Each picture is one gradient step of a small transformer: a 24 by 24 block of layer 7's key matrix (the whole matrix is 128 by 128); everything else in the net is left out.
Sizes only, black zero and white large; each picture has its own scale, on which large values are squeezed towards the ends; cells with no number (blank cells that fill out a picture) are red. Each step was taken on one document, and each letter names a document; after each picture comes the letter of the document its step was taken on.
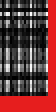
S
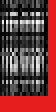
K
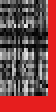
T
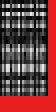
S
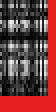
T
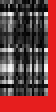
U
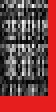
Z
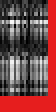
T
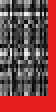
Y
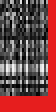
K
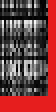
T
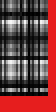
T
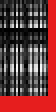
K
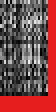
Z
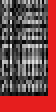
Z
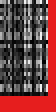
Z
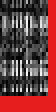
K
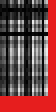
Z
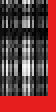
U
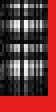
U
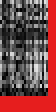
K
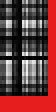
T
